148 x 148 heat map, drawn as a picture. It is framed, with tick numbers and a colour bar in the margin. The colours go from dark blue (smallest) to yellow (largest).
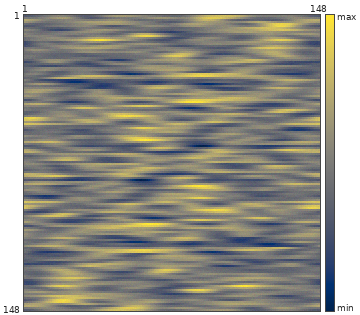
Streaks run across, left to right. No overall slope runs across the table. A half turn leaves it unchanged. On average the colour sits 50% of the way up the scale.
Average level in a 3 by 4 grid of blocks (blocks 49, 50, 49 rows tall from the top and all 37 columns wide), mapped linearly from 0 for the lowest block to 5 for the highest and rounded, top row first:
0 2 4 4
2 5 5 2
4 4 2 0
